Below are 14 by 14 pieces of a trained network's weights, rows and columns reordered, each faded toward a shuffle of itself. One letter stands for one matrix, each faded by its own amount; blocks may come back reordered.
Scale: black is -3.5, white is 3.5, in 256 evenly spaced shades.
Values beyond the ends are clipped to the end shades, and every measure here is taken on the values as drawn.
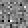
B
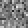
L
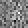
B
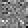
B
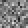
L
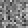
L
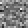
L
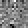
B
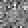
L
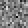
L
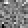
B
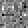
B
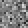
L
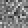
L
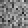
L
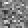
L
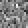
L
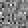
B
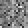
L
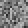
L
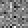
B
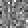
B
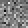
L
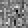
B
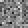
L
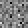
B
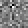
B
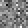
L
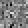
B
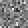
L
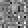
B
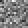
L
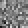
B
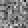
L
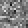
L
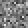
L
